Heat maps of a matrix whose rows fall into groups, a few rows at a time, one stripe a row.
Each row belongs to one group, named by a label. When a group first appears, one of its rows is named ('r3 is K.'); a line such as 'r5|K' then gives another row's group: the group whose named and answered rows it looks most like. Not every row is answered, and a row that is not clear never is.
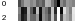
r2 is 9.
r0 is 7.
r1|9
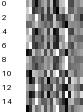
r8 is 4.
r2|7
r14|7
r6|4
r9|4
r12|7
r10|7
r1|4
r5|4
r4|4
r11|9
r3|7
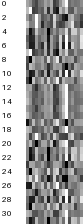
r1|4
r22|9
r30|4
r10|9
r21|9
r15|4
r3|7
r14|4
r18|4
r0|4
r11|7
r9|7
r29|7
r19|7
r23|7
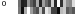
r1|7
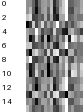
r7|7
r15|4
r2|4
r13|7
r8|4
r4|7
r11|4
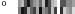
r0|4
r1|9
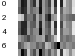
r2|4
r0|9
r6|7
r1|9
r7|9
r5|4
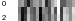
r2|9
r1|9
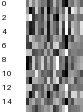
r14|7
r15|4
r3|9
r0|7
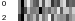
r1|9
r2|7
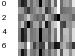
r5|9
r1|4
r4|9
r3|4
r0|9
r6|7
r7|9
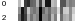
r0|4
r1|9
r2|9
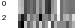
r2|9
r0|4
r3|7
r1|4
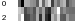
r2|4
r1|4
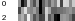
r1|7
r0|9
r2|7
